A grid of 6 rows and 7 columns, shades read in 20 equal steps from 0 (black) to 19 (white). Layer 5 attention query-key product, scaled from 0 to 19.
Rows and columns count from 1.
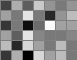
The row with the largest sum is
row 5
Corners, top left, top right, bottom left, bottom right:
5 11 4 9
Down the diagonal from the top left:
5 9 1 10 9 14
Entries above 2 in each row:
7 7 6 7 7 6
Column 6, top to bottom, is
9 11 12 9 14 14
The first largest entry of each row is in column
4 3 5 3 3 4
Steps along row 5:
down up down down up down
